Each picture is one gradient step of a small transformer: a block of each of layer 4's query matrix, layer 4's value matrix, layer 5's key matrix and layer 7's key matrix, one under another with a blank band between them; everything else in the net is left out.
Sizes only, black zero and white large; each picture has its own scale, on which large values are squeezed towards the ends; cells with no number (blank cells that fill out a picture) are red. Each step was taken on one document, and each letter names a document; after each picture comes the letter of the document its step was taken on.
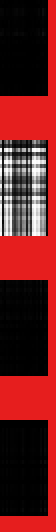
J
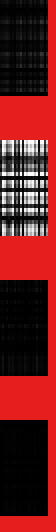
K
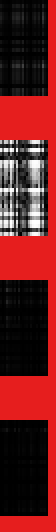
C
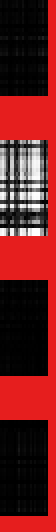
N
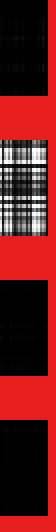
J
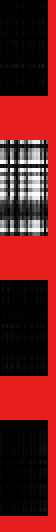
N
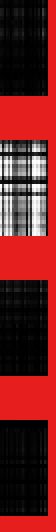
J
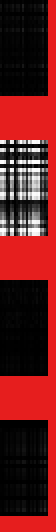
N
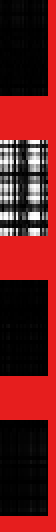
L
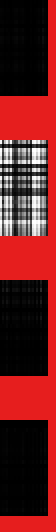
J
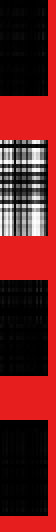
J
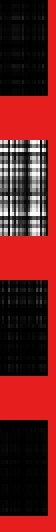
C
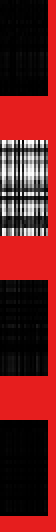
K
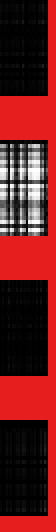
N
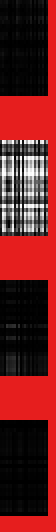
K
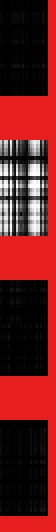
L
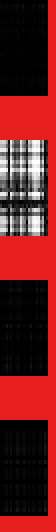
N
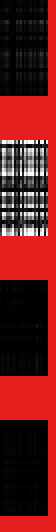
K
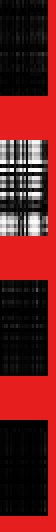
N
